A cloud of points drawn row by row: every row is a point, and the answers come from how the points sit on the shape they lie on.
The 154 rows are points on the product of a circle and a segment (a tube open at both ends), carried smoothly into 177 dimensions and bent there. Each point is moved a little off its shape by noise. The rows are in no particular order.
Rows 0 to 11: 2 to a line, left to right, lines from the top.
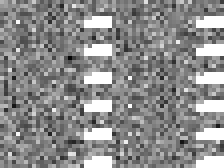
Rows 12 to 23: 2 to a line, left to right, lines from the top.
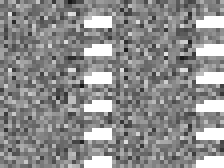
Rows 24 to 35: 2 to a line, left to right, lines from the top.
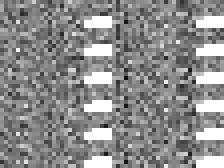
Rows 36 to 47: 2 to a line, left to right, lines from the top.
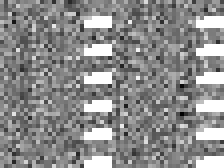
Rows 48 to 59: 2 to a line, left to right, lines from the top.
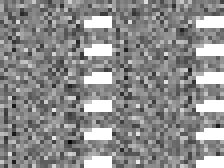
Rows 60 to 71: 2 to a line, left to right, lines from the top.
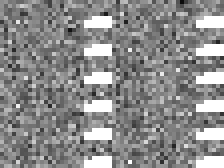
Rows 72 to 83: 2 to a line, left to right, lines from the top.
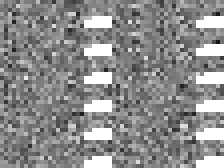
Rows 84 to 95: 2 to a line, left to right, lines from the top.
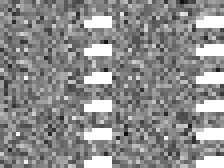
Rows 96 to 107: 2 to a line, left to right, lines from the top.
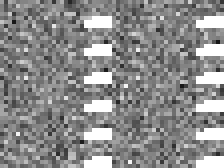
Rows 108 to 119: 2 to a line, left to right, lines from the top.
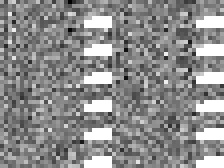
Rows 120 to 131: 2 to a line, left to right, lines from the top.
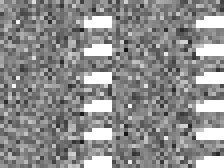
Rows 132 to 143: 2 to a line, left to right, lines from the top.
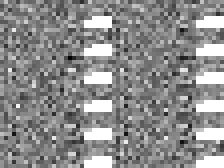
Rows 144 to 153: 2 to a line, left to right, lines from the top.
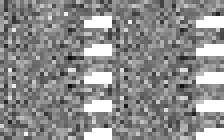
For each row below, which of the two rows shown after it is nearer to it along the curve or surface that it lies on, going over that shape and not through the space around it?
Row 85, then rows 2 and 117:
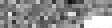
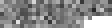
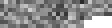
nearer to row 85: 117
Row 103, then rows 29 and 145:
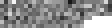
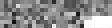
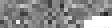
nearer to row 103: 29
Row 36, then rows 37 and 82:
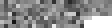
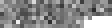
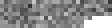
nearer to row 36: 82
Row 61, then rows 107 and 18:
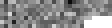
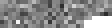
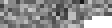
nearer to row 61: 18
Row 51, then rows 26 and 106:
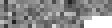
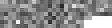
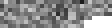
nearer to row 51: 106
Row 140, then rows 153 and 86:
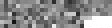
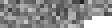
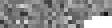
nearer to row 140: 153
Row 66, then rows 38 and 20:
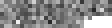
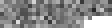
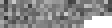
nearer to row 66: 38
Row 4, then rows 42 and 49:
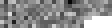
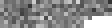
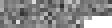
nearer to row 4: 42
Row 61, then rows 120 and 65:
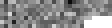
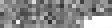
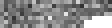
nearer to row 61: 65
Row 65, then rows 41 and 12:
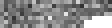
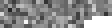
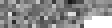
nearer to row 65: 12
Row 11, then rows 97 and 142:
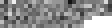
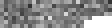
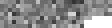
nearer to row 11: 97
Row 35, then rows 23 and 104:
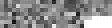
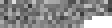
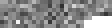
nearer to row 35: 23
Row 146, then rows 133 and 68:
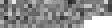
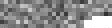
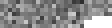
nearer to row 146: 68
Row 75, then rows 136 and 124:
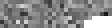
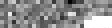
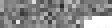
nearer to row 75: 124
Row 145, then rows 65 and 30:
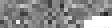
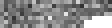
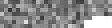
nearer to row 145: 30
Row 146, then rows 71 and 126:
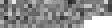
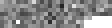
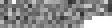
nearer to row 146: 126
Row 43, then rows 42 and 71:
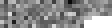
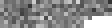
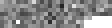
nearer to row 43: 42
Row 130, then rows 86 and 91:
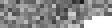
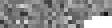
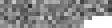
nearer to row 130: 86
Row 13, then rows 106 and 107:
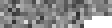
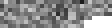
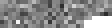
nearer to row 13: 106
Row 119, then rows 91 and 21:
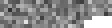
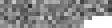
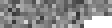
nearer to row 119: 21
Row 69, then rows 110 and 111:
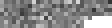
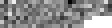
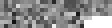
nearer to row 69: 110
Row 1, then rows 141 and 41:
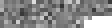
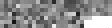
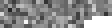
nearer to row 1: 41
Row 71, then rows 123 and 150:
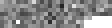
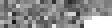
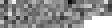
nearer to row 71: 150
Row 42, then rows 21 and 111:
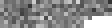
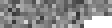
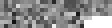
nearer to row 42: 111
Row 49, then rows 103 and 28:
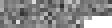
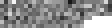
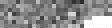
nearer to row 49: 103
